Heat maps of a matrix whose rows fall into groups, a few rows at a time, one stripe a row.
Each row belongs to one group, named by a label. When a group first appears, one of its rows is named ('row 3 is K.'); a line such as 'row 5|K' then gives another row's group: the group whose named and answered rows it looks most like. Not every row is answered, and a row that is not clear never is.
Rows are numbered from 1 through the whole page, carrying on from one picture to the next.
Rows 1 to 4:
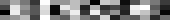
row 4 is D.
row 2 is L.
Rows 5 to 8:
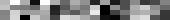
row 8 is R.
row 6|L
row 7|L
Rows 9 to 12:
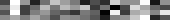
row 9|L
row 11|L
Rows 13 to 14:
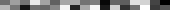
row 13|R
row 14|L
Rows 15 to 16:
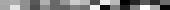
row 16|L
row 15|D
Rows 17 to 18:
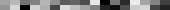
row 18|R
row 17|L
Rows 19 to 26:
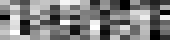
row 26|L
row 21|R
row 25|L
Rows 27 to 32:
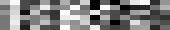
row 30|D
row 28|D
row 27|R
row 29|R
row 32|R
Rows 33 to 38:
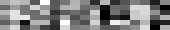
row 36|L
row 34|R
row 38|R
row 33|D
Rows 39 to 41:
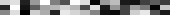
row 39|D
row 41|R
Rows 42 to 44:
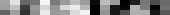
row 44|D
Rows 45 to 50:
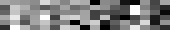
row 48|D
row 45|D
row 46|R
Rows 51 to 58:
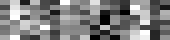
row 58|R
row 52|R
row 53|L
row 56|D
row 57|R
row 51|R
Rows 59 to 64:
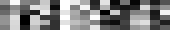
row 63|R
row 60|D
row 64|R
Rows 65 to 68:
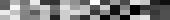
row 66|D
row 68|L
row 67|D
